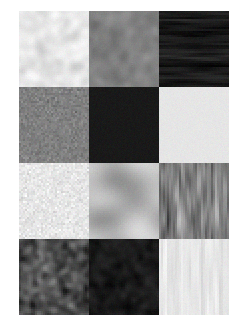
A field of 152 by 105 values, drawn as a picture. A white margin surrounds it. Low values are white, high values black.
It is made of 4 by 3 panels. Panel 1,1: very low, blotchy, faint in contrast. Panel 1,2: middling, blotchy, faint in contrast. Panel 1,3: very high, streaked across, faint in contrast. Panel 2,1: middling, fine-grained, faint in contrast. Panel 2,2: very high, flat. Panel 2,3: very low, flat. Panel 3,1: very low, fine-grained, faint in contrast. Panel 3,2: low, smooth. Panel 3,3: middling, streaked downward. Panel 4,1: high, blotchy. Panel 4,2: very high, blotchy, faint in contrast. Panel 4,3: very low, streaked downward, faint in contrast.
